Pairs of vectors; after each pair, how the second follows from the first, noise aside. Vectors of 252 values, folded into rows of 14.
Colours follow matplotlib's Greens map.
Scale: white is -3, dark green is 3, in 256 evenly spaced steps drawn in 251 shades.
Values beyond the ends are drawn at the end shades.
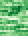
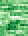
reversed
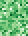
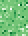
partly zeroed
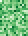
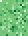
partly zeroed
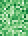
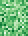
reversed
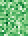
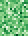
reversed
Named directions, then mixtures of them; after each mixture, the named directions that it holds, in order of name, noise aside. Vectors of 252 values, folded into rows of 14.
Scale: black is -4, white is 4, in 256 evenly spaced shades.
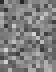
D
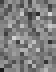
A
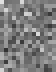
A, D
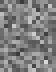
A, D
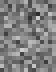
A, D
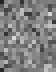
A, D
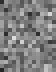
A, D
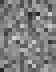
A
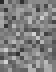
D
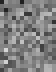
A, D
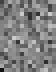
A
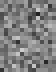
A, D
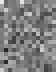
A, D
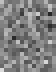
A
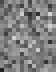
A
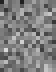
A, D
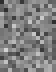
D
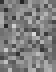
D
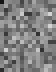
A, D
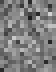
A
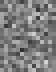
A, D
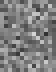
A, D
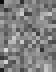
A, D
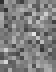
D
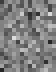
A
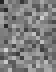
D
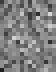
A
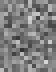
A, D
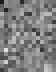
A, D
